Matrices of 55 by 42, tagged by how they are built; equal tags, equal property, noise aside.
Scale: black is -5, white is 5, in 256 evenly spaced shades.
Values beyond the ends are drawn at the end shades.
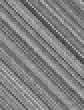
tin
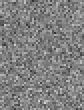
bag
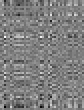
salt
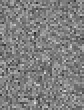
bag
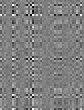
salt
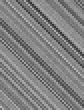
tin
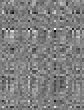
salt
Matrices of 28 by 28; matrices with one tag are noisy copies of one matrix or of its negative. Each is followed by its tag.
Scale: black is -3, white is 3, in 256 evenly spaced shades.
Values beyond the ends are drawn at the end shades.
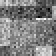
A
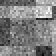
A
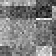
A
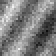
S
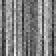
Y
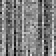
Y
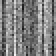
Y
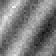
S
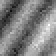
S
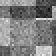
A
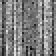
Y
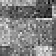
A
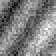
S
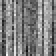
Y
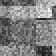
A
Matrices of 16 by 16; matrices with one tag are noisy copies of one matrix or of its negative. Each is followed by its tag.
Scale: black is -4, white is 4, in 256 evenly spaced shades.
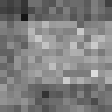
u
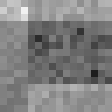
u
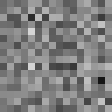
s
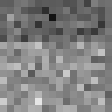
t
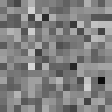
s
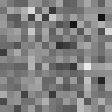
s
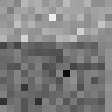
t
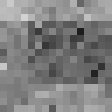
u
